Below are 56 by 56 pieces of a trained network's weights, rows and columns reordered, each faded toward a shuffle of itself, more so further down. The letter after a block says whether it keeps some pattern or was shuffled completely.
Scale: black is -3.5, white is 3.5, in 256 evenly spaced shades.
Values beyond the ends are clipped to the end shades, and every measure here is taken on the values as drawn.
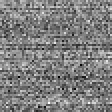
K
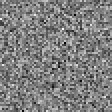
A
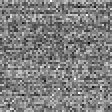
K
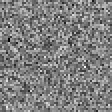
A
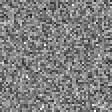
A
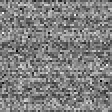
K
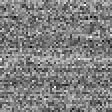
K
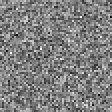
A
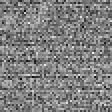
K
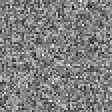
A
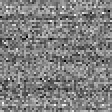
K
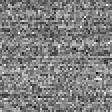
K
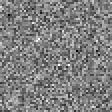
A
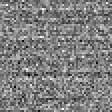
K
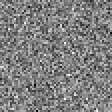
A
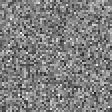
A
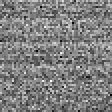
K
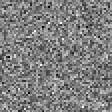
A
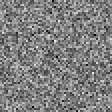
A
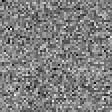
K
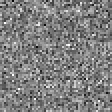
K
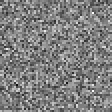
A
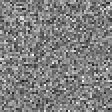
A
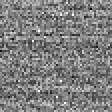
K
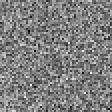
A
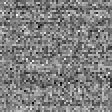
K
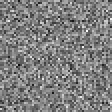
A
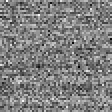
K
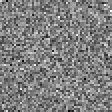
A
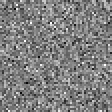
K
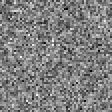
A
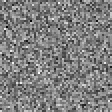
A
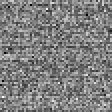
K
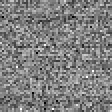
K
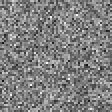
A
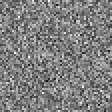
A
